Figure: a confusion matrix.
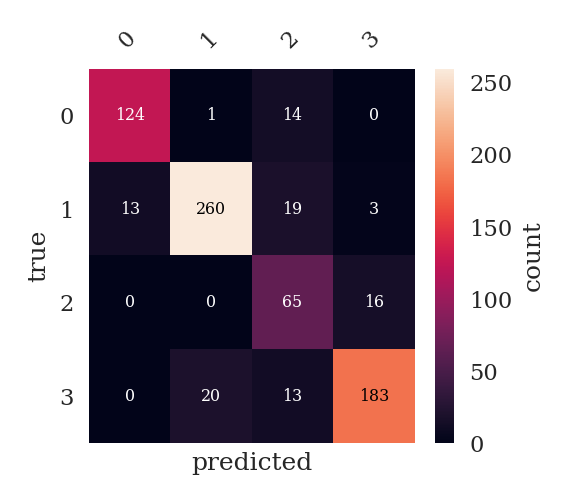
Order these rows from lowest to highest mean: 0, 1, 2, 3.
2, 0, 3, 1
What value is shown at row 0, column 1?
1
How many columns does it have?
4
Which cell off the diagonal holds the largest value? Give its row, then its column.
3, 1
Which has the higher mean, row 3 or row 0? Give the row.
3
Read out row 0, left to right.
124 1 14 0
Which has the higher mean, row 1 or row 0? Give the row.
1
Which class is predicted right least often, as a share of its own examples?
2
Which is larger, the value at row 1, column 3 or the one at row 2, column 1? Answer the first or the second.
the first
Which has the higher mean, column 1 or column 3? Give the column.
1
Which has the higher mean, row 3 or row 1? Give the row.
1
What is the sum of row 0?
139
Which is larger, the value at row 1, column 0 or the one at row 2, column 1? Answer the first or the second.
the first
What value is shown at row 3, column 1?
20
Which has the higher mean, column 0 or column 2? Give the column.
0
